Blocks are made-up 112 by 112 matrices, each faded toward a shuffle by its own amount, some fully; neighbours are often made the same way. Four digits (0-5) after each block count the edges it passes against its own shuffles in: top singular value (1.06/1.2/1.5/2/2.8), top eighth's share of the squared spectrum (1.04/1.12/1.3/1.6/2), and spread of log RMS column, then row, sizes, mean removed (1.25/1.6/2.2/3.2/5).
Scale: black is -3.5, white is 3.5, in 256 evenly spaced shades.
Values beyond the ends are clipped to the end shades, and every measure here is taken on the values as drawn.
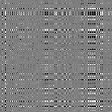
5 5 4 4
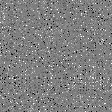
4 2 1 1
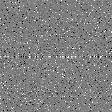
4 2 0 1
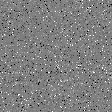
2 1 0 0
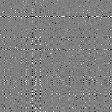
5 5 3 3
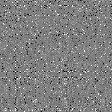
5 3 2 2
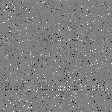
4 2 0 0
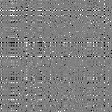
5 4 3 3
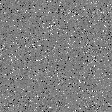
1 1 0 1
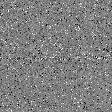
1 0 0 1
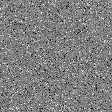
0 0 0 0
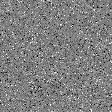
0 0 0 0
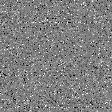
1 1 0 1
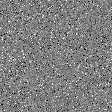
0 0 0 0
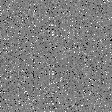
3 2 1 0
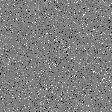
0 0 0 0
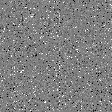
3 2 1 0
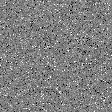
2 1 0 0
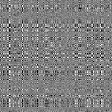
5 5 4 4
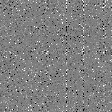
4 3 2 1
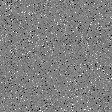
2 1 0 0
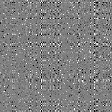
5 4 3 3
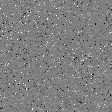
0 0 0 0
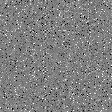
3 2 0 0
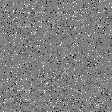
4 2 0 1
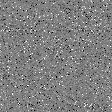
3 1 0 0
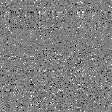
4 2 1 2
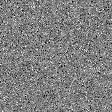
0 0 0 0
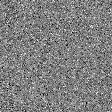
2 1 0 0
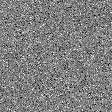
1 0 0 0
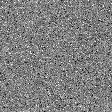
1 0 0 0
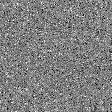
2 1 0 0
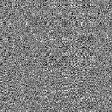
4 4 3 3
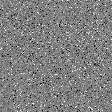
2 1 0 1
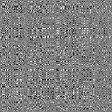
5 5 4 4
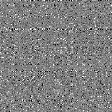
4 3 2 3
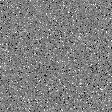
2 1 0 0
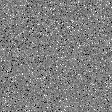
1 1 0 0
